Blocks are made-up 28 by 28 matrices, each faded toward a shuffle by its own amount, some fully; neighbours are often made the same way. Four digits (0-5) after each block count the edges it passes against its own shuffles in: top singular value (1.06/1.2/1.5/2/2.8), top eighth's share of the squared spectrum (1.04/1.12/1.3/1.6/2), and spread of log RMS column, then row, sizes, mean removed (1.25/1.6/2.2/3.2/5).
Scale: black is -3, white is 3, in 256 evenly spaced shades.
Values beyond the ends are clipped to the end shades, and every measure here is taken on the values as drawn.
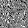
2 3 1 1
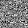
1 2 0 2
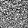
1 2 0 2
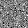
0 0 0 0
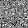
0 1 0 2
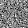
0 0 0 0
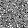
0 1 0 0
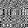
4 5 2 2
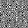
3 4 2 2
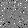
0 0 0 0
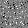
1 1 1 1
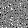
0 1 0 0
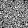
0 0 0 0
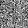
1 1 0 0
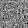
2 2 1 0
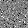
0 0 0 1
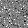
1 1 0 0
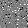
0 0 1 0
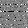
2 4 0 2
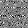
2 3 0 2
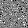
0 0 0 1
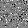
1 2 0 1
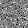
0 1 0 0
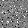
2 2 0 1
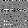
3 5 1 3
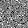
0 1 0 0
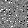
3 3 0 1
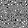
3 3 0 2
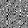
3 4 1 1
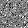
1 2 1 0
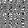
3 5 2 2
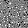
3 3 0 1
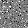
1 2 0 0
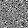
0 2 0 0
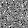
0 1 0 0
